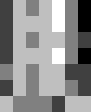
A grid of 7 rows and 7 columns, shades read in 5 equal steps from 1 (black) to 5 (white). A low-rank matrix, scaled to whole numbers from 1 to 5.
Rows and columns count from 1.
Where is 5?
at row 1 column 5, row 2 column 5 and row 4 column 5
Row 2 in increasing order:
1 2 3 4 4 4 5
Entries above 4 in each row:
1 1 0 1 0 0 0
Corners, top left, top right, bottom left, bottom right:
2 1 4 4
